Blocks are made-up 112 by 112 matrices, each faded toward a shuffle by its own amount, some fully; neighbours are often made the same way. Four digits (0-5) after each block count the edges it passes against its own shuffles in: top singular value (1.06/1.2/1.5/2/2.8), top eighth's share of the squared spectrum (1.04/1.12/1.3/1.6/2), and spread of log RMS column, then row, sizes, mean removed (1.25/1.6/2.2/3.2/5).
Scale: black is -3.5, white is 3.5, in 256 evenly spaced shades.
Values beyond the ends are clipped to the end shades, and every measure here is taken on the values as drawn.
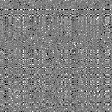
5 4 3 3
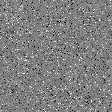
2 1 0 0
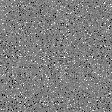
4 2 1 1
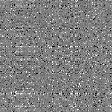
5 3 2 2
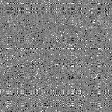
5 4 2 3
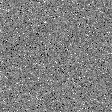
0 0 0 0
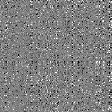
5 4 3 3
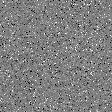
2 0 0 0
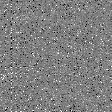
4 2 1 1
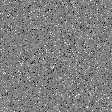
2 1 0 0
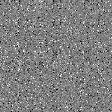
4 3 2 1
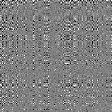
5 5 4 4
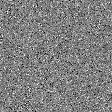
2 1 0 0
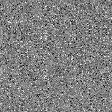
3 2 1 1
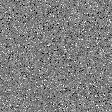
2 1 0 0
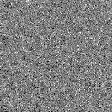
4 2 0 1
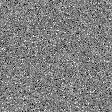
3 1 0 0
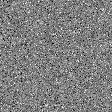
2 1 0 0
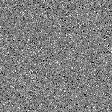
3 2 0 0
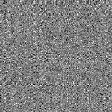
4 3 2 2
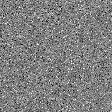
3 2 0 0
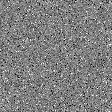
1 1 0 0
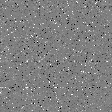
3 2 0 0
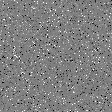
0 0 0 0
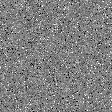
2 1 0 0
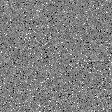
0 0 0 0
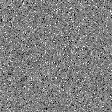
3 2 1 0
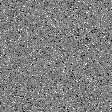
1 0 0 0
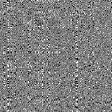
4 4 3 2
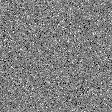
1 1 0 0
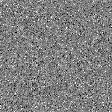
3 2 1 1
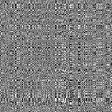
5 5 4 4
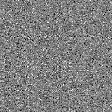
4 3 1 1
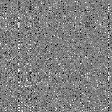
4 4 3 2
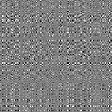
5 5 4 4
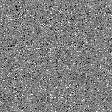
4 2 1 1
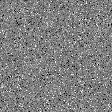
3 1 0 0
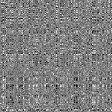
5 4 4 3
